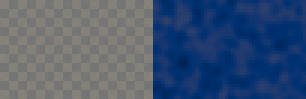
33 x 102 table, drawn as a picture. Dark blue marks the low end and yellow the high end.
It is made of 1 by 2 panels. Panel 1,1: middling, checkered, faint in contrast. Panel 1,2: very low, blotchy, faint in contrast.
